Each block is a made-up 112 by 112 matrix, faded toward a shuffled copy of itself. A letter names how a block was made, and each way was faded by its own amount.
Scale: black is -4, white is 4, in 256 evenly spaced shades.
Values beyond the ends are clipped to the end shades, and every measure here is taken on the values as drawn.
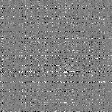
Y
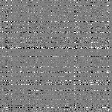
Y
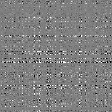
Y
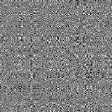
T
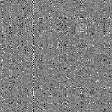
T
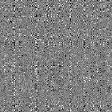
T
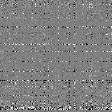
Y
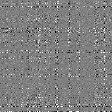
Y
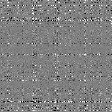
Y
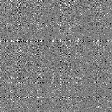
T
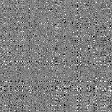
T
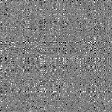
T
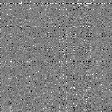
T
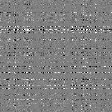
Y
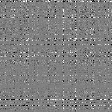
Y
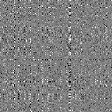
T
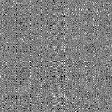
T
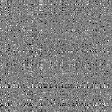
T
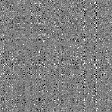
T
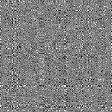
T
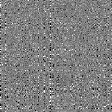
T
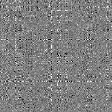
T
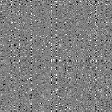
T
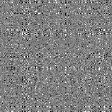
T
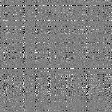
Y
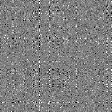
T
